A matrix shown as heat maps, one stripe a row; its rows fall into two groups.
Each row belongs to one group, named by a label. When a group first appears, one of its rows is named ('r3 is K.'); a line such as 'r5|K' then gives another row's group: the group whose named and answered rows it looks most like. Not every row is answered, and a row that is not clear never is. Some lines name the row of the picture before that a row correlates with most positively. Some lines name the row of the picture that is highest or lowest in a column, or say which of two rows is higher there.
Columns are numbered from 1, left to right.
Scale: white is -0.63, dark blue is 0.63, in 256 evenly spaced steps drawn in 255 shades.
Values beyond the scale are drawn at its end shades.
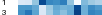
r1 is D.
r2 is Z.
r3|Z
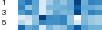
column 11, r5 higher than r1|No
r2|Z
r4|D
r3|Z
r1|Z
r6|Z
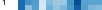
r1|Z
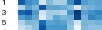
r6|D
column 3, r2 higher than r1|No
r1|Z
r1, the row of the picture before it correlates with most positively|1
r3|Z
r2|D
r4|Z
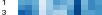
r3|Z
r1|Z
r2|Z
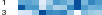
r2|Z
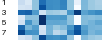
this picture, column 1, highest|7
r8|D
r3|Z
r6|Z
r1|D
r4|D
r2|D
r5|D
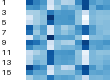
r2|Z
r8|D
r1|Z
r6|Z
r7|Z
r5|D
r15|Z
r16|D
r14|Z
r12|D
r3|D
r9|Z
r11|D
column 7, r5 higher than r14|Yes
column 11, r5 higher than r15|No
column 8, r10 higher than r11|Yes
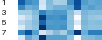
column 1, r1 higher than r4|Yes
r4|D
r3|D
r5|D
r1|Z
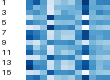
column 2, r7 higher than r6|Yes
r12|D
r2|Z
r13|Z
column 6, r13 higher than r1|No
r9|D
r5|Z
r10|Z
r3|Z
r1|Z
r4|D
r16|Z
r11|Z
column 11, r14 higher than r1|No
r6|D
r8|Z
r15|D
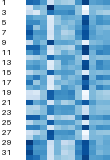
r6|Z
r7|Z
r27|D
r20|D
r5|Z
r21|Z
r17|Z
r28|D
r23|D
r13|Z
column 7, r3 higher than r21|Yes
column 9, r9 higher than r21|No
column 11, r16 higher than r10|Yes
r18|Z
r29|Z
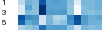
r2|D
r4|Z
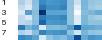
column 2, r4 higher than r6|No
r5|D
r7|D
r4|D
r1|D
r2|D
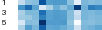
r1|D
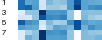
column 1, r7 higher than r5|No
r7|D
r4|D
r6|Z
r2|Z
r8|D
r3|D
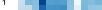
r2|D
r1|D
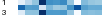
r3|D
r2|Z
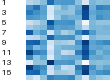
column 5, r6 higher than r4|Yes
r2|Z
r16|D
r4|Z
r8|D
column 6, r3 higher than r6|No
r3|Z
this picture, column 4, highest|13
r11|Z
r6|D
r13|D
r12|Z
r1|D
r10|Z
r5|D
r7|Z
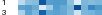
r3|D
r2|Z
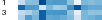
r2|Z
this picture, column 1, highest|2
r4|D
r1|D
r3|D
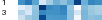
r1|Z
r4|D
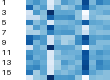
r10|D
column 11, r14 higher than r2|Yes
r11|Z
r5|Z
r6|D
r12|Z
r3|D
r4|D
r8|Z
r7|D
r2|Z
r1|Z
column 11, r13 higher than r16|Yes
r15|Z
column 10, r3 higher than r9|No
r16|D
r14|Z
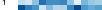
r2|Z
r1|D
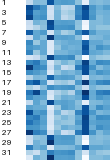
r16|D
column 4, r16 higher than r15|Yes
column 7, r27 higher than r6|No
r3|Z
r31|D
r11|Z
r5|D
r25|Z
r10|Z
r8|D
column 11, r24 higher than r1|Yes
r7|Z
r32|D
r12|D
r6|D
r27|Z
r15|Z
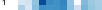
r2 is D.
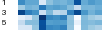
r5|D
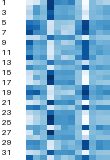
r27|D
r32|Z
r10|Z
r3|D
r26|Z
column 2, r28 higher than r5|No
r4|D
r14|Z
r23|D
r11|Z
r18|Z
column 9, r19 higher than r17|Yes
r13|D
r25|D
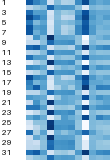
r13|D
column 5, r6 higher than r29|No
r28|D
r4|Z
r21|D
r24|Z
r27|Z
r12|Z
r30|D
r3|Z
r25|D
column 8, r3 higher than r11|Yes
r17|Z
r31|Z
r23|D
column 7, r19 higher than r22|Yes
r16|Z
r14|Z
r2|D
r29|D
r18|Z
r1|Z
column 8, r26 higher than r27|No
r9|D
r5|Z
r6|Z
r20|Z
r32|D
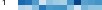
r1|Z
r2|D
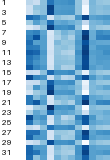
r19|D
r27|Z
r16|Z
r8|Z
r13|Z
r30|Z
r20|Z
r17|D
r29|D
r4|Z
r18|D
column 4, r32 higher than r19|No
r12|Z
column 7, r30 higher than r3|No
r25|Z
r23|D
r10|Z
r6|D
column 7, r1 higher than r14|Yes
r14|Z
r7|Z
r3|D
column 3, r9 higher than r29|Yes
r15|D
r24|Z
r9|Z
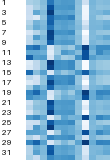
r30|D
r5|D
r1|D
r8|D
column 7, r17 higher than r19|Yes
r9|D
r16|D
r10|Z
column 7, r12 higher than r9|No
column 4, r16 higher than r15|Yes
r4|D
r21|D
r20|Z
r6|D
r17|D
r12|Z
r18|D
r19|Z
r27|Z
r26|D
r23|D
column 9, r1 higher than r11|No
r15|Z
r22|D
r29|Z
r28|D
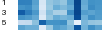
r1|Z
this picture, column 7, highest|5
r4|Z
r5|D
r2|Z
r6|Z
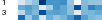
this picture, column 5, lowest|2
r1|D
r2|Z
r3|D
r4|Z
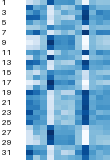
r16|D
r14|Z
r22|Z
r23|Z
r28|D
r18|D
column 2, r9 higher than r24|No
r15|D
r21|Z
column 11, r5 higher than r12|Yes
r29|D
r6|D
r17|D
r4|Z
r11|Z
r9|D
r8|D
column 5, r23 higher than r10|No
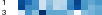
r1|Z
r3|D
